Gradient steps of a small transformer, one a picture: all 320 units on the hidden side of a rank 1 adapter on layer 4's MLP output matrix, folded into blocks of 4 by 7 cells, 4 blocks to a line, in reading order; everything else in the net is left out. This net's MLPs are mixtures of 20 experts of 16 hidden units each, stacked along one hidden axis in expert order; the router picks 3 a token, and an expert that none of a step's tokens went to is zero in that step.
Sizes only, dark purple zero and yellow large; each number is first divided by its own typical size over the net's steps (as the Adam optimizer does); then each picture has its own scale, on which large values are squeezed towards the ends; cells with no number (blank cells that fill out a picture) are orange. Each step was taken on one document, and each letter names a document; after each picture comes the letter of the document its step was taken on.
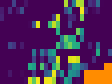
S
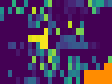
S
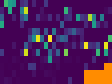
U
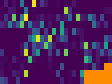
U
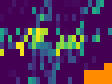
S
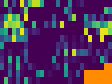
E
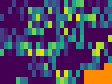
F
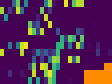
S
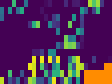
S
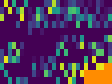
F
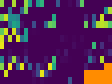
E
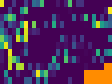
E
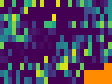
E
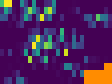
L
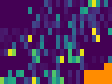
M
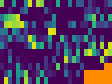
E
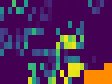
S
